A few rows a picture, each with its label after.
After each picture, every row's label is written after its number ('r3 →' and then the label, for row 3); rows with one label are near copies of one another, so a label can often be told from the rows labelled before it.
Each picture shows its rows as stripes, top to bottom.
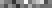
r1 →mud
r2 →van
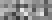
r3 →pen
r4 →van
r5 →pen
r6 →mud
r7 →van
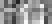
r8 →van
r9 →mud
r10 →pen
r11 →mud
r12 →mud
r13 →mud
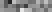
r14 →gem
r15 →van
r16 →pen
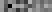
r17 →van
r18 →gem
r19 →van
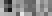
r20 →gem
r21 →gem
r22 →gem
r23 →pen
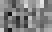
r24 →mud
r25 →mud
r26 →van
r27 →gem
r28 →van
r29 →van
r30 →van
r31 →gem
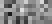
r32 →mud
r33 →gem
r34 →pen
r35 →gem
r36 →van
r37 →van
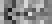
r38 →mud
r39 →mud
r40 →gem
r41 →van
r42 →gem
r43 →mud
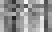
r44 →mud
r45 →van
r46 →mud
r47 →pen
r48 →mud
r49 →mud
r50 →mud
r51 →mud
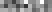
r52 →mud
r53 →van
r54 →pen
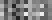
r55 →van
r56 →mud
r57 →van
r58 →mud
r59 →van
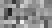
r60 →mud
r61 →pen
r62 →gem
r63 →gem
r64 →van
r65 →pen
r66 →mud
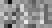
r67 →gem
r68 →pen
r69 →pen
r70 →mud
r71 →pen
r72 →mud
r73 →gem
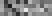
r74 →van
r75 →gem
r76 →mud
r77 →van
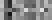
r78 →gem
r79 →gem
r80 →mud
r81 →gem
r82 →gem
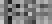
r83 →gem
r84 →van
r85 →gem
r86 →van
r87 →gem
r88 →gem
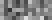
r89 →van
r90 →van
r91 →gem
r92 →van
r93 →mud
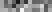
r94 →van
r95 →mud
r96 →pen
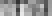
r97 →van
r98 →pen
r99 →pen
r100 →pen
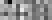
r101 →gem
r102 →pen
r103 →pen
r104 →van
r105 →pen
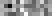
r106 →pen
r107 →gem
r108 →pen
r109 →mud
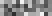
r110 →pen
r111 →van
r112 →gem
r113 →mud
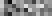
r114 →gem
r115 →mud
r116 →van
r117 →gem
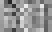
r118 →gem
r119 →mud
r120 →pen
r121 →mud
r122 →pen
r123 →pen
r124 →pen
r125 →mud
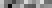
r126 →mud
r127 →gem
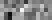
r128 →van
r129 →mud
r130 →pen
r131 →gem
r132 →gem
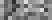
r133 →mud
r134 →van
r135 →mud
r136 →gem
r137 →van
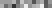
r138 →pen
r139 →mud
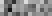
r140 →mud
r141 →gem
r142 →gem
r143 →van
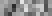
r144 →pen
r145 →mud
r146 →mud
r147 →gem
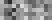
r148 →gem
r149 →pen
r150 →mud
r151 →gem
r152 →mud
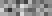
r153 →van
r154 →pen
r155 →gem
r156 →pen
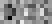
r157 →pen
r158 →gem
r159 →mud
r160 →mud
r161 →gem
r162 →pen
